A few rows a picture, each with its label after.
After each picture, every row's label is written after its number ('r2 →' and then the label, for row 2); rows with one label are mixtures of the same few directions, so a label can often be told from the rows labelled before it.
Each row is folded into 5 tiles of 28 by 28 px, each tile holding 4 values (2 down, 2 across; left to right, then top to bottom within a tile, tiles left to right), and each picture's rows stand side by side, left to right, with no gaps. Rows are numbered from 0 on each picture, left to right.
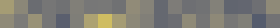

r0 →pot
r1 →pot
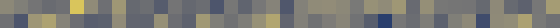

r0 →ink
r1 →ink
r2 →pot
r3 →pot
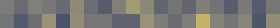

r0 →pot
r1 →pot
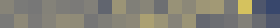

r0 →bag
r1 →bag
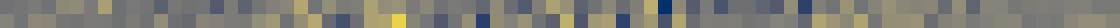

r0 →bag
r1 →ink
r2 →pot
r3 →pot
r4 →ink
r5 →ink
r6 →bag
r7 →pot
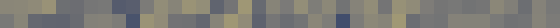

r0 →bag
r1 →ink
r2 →pot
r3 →ink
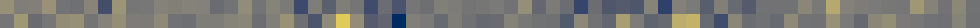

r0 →bag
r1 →ink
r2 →pot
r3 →bag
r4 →ink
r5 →bag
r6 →ink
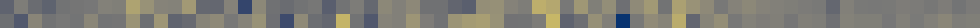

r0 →bag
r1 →bag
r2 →ink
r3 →bag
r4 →pot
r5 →bag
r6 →pot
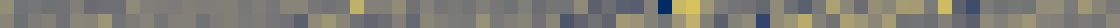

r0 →pot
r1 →ink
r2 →ink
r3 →pot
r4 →bag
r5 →pot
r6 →bag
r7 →bag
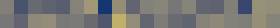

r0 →ink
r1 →bag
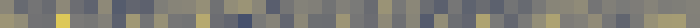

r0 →pot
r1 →pot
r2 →ink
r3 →ink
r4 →pot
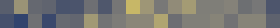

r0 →bag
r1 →bag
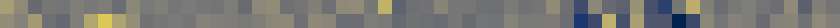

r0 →pot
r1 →bag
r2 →bag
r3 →bag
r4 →pot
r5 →ink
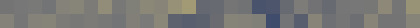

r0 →bag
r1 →bag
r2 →bag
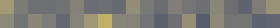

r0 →pot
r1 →pot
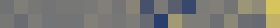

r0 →bag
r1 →bag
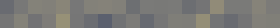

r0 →pot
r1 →ink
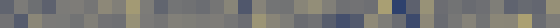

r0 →bag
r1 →ink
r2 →bag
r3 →pot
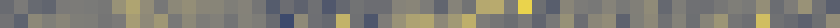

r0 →bag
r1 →bag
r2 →ink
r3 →bag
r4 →ink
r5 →pot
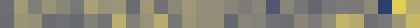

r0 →pot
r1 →bag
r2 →bag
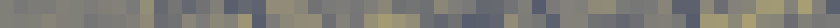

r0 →bag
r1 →pot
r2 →pot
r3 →bag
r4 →bag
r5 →bag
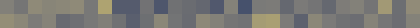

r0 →bag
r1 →ink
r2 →bag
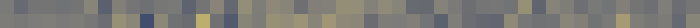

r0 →ink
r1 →ink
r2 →bag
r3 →bag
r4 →pot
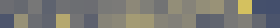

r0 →ink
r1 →bag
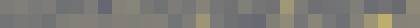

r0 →bag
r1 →pot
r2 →pot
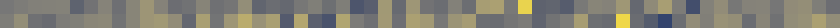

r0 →ink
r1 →pot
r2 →ink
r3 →bag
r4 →pot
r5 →pot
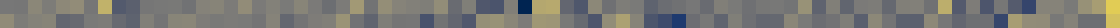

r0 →bag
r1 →bag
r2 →ink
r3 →bag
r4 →pot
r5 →bag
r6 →bag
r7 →bag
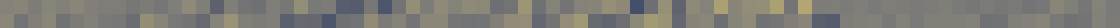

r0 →ink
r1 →ink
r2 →bag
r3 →ink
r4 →ink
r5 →ink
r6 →pot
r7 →ink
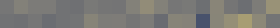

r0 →bag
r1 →pot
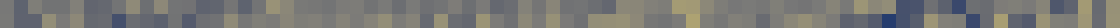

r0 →pot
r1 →bag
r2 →pot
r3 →ink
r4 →bag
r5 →pot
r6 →bag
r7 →ink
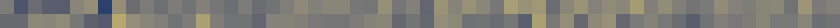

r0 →ink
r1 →pot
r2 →ink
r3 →pot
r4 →ink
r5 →ink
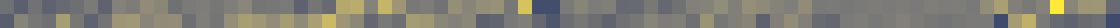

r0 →ink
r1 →pot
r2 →bag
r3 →bag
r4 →bag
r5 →ink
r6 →pot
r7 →ink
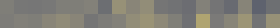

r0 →bag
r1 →pot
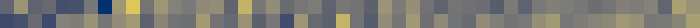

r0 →bag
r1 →ink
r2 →ink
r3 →ink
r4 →bag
